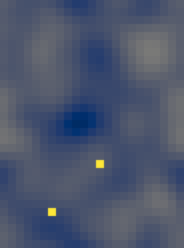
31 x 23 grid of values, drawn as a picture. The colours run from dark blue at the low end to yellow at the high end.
On average the colour sits 30% of the way up the scale. The values are skewed, with a long tail toward high values. The field is mottled with small blotches. There are two isolated cells, each far higher than the cells round it.
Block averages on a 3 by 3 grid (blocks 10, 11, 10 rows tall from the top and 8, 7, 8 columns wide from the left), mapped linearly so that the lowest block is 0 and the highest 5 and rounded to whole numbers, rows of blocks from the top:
4 1 5 | 3 0 3 | 2 2 4
